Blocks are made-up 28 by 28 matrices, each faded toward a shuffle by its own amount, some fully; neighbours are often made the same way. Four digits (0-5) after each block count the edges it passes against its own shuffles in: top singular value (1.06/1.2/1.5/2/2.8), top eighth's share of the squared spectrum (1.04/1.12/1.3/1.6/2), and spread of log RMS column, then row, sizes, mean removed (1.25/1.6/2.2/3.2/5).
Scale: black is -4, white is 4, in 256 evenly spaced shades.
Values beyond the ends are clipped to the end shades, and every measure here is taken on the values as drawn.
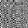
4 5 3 2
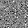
2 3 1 0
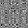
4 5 2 2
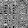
3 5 2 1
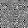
3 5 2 2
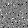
0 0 0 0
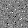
0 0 0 0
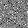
0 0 0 0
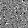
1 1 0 0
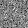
0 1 0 0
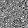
2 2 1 0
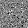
2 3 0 0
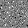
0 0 0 0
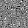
2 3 1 1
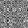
3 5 2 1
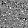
1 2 0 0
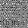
3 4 2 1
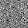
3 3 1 1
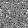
0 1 0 0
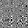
3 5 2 2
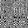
3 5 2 2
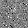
1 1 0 0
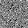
0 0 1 0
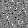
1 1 0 0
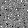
0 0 0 0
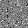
0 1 0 0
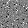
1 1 1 0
